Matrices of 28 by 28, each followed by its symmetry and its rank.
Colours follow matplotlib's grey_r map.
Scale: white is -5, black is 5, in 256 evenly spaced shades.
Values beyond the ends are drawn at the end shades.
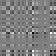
symmetric, rank one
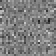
neither, rank five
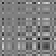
symmetric, rank one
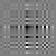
symmetric, rank one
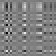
neither, rank one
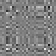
antisymmetric, rank two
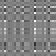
neither, rank one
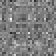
neither, rank five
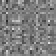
neither, rank five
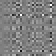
neither, rank two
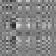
neither, rank two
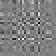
antisymmetric, rank two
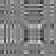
antisymmetric, rank two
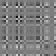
symmetric, rank one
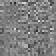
neither, rank five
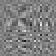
antisymmetric, rank two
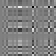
neither, rank one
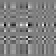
neither, rank one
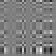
neither, rank one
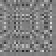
antisymmetric, rank two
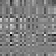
neither, rank two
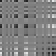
symmetric, rank one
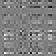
neither, rank two
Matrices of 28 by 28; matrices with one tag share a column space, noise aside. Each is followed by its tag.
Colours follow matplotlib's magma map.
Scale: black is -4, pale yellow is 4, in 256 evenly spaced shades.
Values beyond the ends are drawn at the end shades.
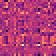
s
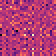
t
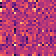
s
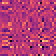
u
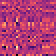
u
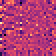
t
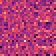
u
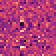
u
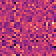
u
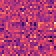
u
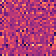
s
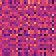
t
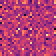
t
